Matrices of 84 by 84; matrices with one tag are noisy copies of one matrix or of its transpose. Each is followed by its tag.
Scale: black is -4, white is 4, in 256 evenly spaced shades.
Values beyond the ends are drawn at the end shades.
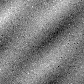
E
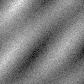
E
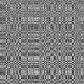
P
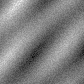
E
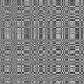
P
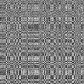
P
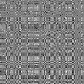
P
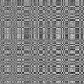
P
